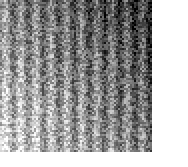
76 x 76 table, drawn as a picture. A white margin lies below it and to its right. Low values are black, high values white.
Slope: up to the bottom left. Ninth with the lowest average: top right. Stripes: upright, repeating 10 times. Ninth with the highest average: bottom left. Mirror symmetry: none.
